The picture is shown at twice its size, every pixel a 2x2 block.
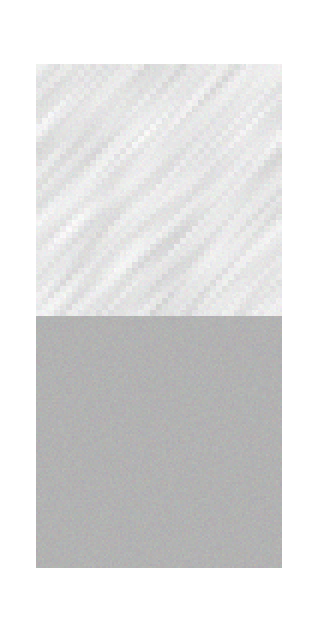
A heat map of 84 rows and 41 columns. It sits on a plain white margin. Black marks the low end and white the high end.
It is made of 2 by 1 panels. Panel 1,1: very high, slanting up to the right, faint in contrast. Panel 2,1: high, flat.
